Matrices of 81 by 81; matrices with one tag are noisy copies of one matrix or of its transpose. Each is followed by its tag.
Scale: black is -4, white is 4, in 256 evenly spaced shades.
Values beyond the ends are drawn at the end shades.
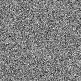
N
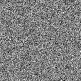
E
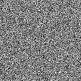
E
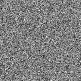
E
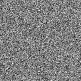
E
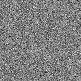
N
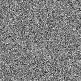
N
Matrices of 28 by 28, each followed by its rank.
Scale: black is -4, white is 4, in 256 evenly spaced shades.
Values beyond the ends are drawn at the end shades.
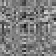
five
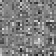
five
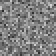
full rank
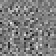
five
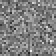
full rank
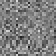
five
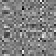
five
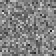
full rank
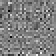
five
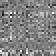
five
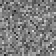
full rank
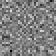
five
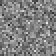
full rank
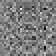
five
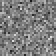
full rank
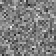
full rank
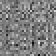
five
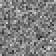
full rank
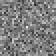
full rank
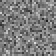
full rank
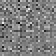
five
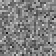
full rank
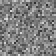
full rank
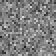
full rank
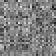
five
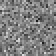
full rank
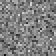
full rank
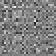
five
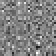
five
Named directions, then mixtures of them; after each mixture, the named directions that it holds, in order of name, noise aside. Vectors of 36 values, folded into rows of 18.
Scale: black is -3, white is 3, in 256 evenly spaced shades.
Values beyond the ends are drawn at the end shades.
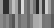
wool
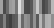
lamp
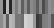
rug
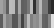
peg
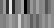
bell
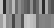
peg, rug, wool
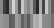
wool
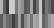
lamp, peg, wool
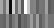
bell
